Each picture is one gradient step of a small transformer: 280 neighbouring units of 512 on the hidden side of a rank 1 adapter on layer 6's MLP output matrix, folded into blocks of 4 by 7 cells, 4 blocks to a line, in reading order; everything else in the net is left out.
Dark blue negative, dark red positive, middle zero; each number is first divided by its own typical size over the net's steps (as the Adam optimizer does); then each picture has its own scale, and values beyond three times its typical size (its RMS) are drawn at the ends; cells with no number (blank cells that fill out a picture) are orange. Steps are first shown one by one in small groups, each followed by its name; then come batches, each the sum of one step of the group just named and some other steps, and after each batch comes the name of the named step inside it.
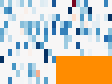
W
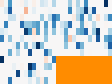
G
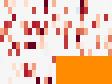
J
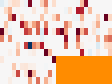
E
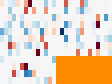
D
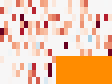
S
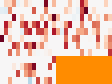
J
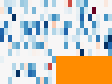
D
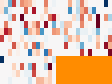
G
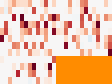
S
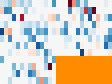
W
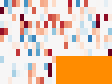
S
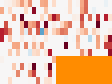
S
